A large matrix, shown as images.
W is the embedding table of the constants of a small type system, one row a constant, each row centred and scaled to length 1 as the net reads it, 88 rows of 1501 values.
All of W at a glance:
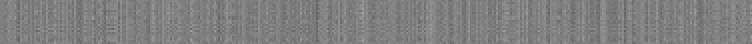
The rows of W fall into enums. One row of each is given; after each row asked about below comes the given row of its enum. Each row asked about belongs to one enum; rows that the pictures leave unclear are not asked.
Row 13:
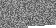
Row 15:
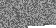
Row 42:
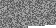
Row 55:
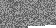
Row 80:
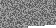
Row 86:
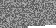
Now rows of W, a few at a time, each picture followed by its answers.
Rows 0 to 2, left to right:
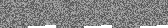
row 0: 86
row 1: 55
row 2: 80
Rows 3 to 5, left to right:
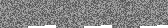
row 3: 80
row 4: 42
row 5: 55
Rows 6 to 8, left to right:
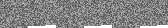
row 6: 86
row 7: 42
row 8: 80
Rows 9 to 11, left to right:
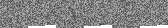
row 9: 42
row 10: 15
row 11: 55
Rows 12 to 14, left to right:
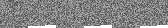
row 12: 55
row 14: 80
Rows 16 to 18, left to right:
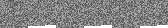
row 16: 55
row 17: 80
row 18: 42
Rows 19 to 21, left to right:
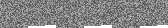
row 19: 80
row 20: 42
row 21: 86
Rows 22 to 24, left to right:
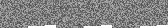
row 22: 80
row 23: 86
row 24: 80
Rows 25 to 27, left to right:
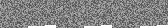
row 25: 80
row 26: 42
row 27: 80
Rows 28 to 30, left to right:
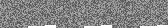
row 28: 80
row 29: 42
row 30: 55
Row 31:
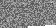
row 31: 86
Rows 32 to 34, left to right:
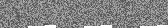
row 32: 15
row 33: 80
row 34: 55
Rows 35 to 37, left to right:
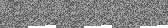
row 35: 55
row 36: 55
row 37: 80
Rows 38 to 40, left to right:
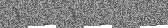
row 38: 15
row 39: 15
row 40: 13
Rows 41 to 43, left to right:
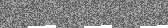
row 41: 86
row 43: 42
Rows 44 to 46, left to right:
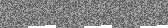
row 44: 80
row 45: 42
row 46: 42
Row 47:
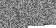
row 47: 15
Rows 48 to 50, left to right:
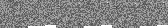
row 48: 55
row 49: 86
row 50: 86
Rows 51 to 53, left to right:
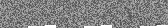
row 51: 80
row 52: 42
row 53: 15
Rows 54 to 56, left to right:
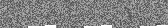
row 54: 42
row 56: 15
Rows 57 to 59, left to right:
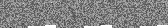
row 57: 86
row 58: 15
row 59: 86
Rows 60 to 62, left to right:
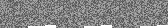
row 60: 55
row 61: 42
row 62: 42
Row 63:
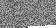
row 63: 55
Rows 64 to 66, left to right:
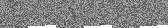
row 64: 55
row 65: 15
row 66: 86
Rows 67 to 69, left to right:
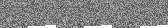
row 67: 86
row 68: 86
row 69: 80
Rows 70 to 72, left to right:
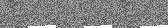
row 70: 55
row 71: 13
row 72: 55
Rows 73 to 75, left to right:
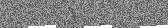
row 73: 80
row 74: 15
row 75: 13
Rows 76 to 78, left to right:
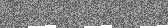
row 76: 55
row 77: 42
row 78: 42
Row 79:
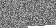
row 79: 13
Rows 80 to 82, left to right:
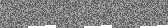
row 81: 42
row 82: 80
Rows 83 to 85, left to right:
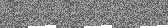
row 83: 55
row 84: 55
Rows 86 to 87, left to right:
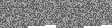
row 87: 86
